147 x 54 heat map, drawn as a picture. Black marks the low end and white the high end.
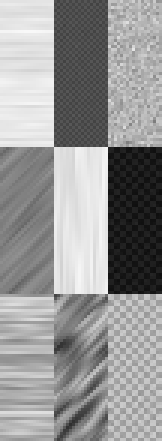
It is made of 3 by 3 panels. Panel 1,1: very high, streaked across, faint in contrast. Panel 1,2: low, checkered, faint in contrast. Panel 1,3: high, fine-grained. Panel 2,1: middling, slanting up to the right, faint in contrast. Panel 2,2: very high, streaked downward, faint in contrast. Panel 2,3: very low, checkered, faint in contrast. Panel 3,1: high, streaked across. Panel 3,2: middling, slanting up to the right, strong in contrast. Panel 3,3: high, checkered.
